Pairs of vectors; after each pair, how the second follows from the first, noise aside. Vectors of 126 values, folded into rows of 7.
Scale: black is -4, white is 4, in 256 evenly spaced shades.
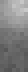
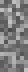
shuffled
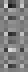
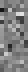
shuffled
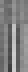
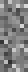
shuffled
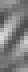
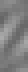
shrunk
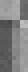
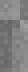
shrunk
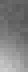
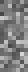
shuffled
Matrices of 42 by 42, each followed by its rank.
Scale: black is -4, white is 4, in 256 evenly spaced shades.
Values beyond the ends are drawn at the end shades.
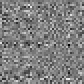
five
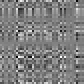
two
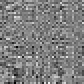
five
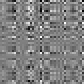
two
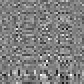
five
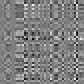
two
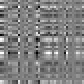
two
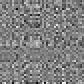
five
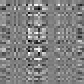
two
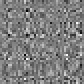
five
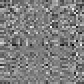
five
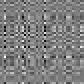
two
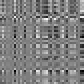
two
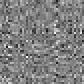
five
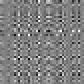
two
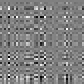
two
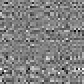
five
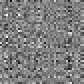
five
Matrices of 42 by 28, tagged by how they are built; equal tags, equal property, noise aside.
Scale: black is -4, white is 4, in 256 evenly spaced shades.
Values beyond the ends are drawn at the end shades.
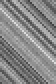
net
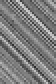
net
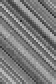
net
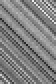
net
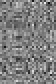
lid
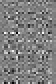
lid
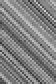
net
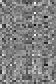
lid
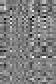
lid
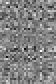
lid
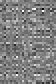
lid
